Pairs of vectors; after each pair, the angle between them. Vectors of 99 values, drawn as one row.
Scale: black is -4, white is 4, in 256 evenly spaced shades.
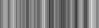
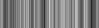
nearly opposite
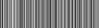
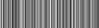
nearly opposite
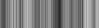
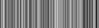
partly opposed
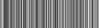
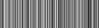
nearly opposite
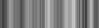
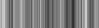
nearly opposite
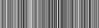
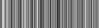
orthogonal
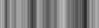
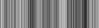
nearly parallel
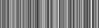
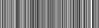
partly aligned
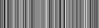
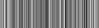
nearly opposite
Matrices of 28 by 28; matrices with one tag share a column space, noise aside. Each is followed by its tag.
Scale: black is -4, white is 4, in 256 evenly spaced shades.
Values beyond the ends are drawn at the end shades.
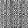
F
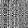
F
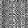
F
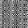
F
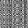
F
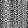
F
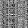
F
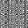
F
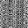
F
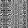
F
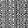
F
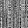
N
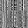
N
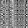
F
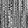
N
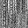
N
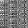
F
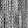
N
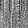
N
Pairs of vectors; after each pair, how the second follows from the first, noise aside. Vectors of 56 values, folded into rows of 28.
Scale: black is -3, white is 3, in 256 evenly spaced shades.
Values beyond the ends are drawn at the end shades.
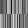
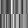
sign-scrambled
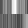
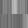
shrunk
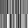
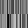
sign-scrambled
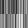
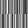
shuffled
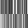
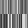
wrapped around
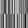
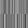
shrunk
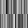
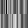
sign-scrambled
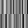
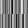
wrapped around
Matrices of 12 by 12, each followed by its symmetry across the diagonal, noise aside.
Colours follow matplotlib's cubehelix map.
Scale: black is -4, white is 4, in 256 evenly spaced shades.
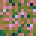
neither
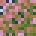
symmetric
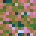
neither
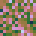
antisymmetric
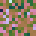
antisymmetric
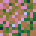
symmetric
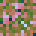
symmetric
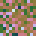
neither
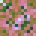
symmetric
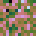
neither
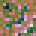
symmetric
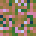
antisymmetric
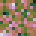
antisymmetric
